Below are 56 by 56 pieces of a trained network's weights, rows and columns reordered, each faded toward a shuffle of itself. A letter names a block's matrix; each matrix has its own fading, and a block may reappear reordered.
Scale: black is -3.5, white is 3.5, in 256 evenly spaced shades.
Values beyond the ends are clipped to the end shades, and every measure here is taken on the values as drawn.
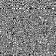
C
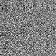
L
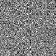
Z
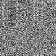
L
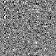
Z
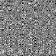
Z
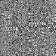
Z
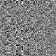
Z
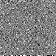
C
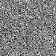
C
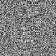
L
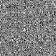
C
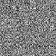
L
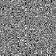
Z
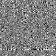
C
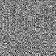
L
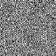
L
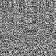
L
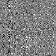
Z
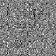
Z
